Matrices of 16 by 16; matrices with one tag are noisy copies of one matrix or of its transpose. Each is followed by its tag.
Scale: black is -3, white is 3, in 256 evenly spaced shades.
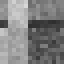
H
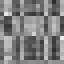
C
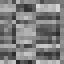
C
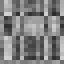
C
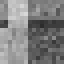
H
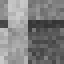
H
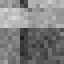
H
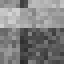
H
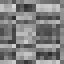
C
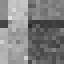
H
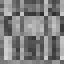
C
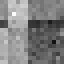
H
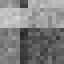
H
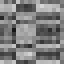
C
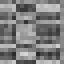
C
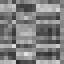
C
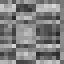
C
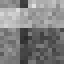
H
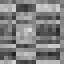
C
